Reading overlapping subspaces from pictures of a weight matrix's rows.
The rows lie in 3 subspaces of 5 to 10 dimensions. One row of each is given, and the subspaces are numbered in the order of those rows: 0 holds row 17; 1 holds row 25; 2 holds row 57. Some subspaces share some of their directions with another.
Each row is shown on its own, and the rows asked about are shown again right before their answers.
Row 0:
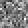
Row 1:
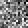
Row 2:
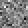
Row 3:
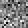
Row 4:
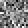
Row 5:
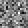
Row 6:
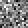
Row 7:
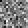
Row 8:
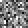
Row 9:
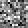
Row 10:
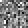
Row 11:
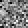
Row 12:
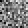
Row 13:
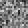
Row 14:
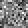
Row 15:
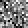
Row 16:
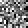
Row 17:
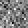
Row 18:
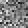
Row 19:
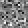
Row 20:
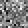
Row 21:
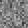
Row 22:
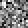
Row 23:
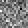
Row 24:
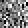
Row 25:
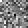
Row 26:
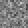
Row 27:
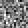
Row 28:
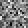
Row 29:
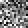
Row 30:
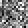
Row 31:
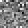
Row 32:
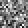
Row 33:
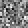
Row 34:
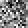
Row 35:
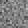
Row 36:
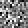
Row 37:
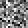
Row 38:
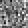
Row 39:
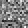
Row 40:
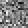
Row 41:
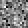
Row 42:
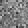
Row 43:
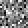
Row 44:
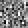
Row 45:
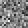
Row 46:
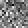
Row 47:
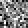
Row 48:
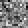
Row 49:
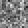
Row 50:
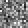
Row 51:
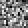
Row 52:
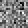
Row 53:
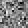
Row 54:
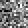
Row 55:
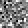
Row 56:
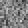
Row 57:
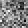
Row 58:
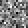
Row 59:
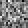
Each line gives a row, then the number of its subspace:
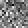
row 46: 2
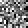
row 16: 1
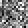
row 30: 2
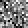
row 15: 0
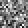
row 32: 2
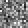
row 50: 2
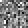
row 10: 1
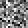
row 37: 0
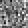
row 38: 0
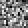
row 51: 2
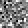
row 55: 0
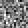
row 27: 2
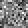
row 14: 0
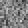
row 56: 0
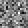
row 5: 0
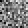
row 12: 0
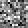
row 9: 2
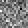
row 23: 1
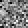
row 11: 0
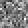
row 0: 0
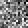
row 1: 0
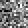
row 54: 2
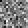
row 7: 1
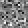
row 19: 0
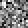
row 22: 0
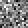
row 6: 0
